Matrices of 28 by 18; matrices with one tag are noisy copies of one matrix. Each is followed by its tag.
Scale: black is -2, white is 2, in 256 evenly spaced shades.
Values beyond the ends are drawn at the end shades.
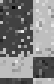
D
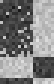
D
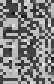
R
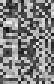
R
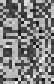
R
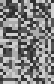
R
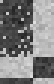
D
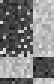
D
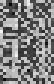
R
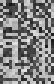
R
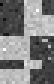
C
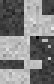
C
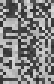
R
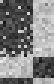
D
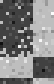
D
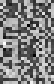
R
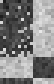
D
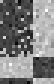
D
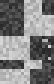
C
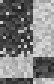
D
